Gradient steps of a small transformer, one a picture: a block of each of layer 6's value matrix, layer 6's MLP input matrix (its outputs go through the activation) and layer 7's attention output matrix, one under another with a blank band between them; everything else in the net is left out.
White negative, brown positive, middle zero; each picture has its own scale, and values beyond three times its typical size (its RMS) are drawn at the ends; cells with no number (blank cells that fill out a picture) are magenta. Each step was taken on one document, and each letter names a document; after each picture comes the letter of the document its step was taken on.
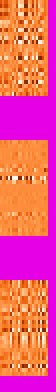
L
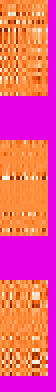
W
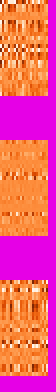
W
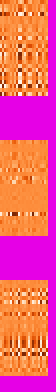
L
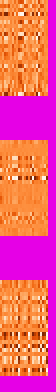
L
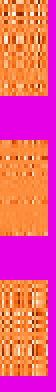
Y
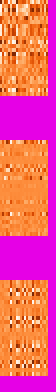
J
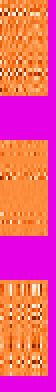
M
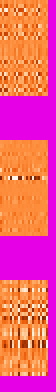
L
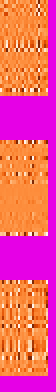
Y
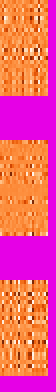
Y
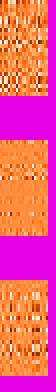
W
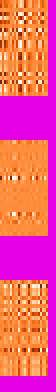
L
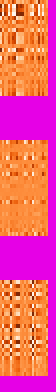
Y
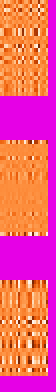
Y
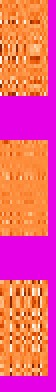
J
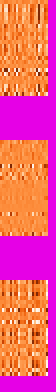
W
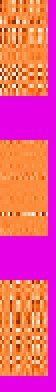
W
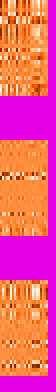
W
